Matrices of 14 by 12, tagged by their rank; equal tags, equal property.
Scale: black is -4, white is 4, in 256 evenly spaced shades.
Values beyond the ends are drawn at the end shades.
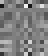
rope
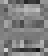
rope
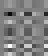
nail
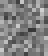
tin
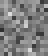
tin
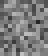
tin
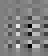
nail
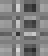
nail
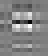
nail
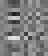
rope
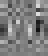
rope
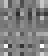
rope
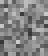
tin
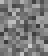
tin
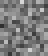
tin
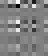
nail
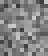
tin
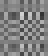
nail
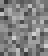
tin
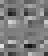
rope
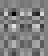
nail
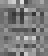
rope
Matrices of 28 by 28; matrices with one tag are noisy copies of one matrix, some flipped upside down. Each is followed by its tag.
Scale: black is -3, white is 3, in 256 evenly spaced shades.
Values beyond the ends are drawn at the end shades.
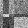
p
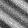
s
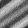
s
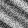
s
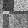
p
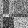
p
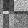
p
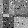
p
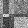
p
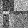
p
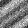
s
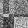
p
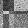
p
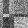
p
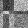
p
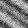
s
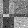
p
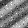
s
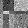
p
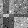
p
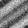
s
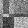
p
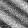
s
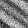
s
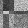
p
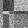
p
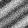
s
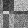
p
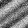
s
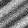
s
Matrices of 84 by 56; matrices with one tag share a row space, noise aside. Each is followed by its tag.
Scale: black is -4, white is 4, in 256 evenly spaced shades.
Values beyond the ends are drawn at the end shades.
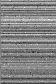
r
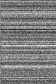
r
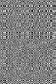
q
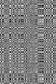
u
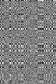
u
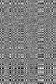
u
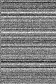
r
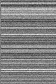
r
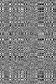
u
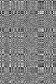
u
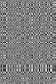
q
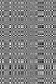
u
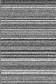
r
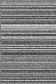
r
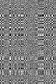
u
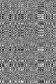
u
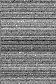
r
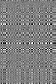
q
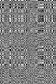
u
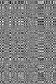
u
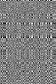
q
